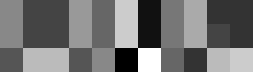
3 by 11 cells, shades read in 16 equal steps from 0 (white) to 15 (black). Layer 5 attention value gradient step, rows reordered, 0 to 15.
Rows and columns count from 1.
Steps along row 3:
down same up down up down up up down down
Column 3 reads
11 11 4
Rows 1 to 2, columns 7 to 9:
14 8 5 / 14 8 5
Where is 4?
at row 3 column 2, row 3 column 3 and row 3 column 10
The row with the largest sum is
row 1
